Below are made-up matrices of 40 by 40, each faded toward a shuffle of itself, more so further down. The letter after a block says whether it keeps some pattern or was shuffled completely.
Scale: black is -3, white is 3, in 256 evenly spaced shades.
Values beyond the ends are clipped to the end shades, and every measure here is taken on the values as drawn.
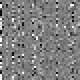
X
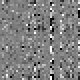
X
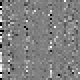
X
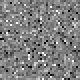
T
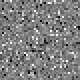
T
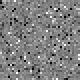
T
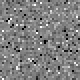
T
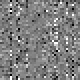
X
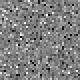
T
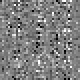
X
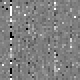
X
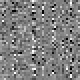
X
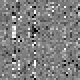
X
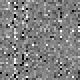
X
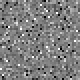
T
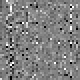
X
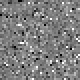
T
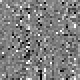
X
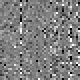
X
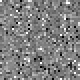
T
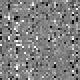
X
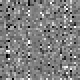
X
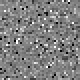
T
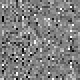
X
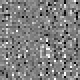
X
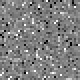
T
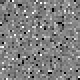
T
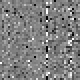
X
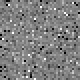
T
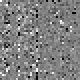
X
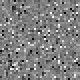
T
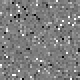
T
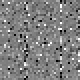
X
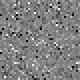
T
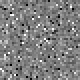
T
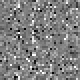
X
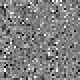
X
